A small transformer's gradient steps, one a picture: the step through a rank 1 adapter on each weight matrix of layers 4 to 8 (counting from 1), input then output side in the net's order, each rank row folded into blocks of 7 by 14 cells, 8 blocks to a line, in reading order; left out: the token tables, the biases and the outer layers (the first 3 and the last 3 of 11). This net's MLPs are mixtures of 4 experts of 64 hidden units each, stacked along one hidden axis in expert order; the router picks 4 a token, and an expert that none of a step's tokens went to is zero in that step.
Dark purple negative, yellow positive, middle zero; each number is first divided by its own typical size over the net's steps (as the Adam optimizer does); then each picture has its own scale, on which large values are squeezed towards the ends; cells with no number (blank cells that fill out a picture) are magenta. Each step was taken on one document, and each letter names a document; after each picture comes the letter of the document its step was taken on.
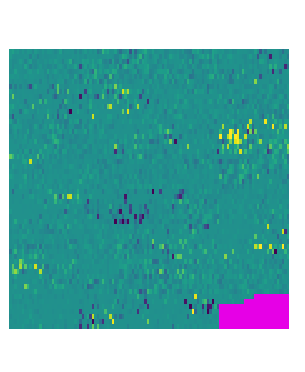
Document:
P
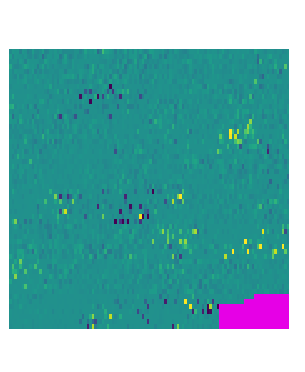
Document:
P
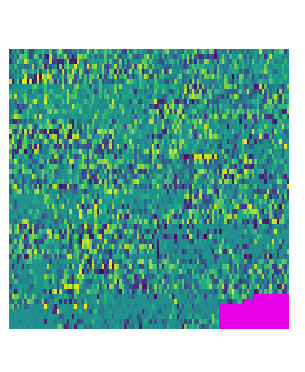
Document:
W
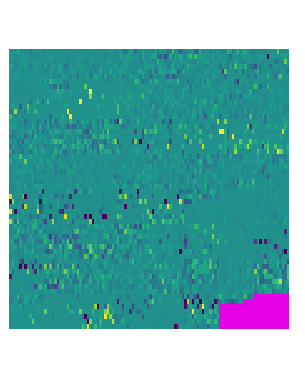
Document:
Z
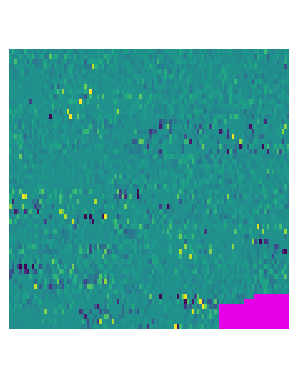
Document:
Z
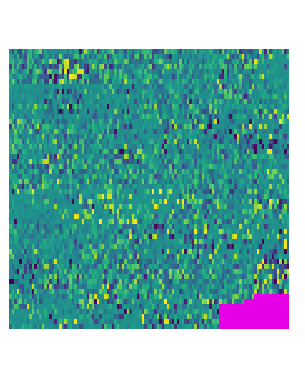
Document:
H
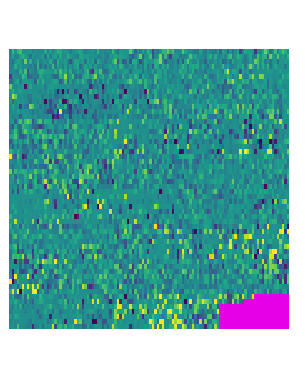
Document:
H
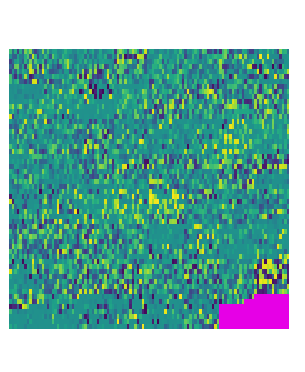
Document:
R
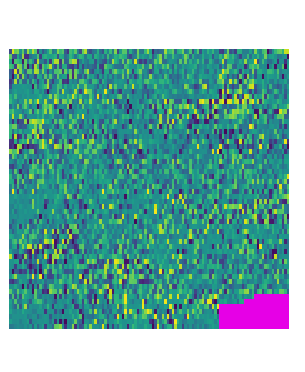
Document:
H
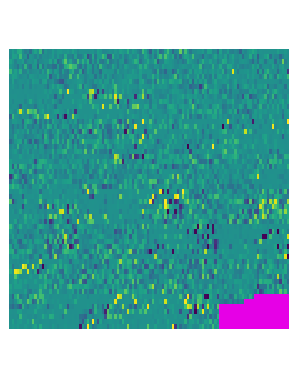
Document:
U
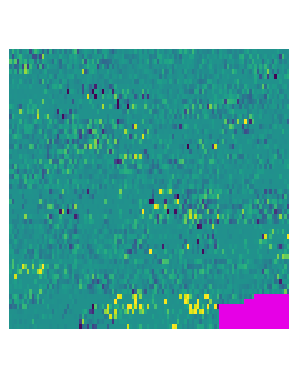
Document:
U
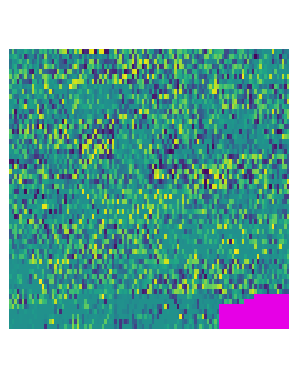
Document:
W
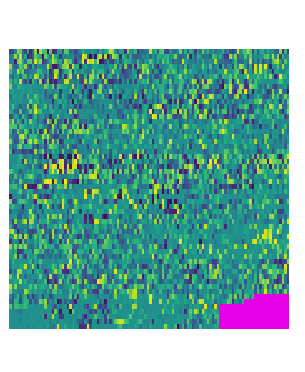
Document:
R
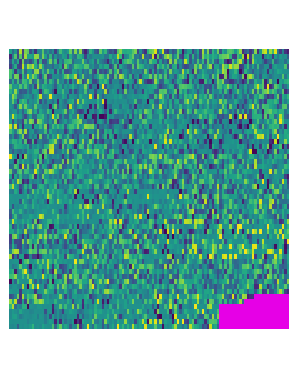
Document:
H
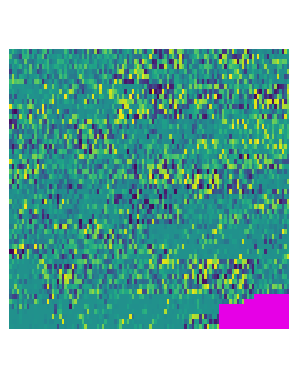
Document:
R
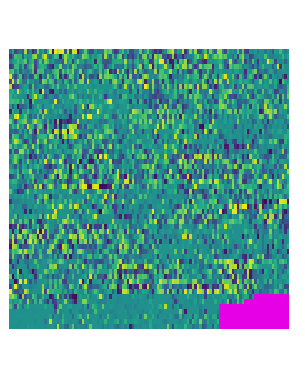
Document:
W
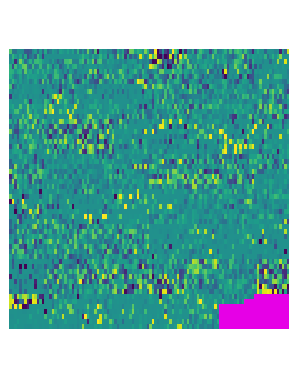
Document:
Z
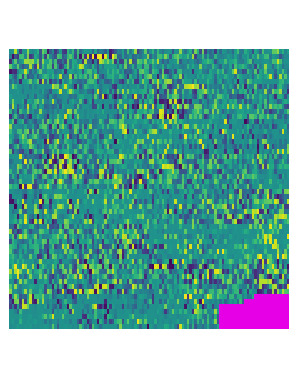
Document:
R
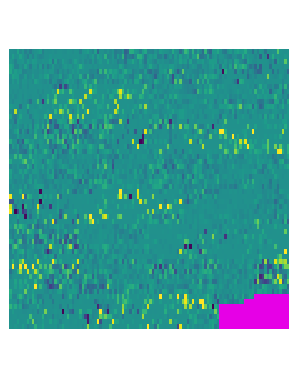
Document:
Z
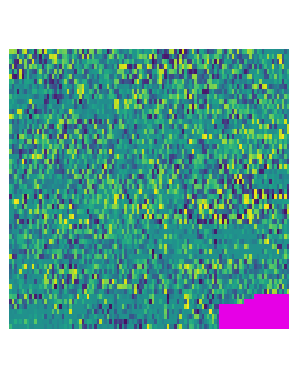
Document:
R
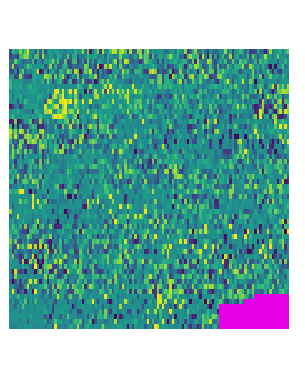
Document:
H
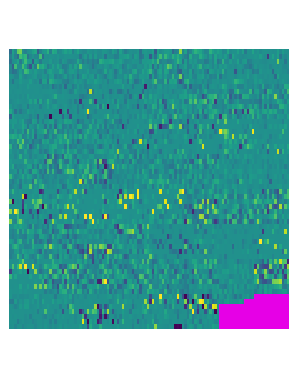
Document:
Z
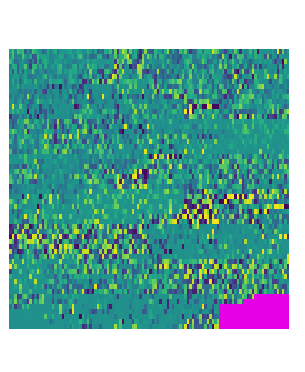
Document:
R
